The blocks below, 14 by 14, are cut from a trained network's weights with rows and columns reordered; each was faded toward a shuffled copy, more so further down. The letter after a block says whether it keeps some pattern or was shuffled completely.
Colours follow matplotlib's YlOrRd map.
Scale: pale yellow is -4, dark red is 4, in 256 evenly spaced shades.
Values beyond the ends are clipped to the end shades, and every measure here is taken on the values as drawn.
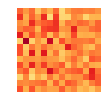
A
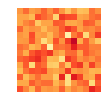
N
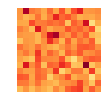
N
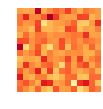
A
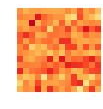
N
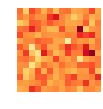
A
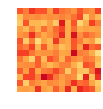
N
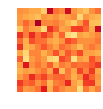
N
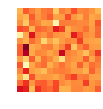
A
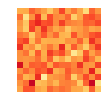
N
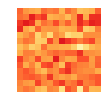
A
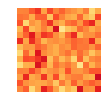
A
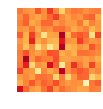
A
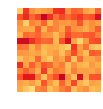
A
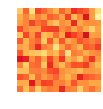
N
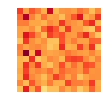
A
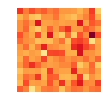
N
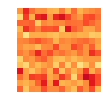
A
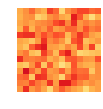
N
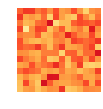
N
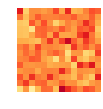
A
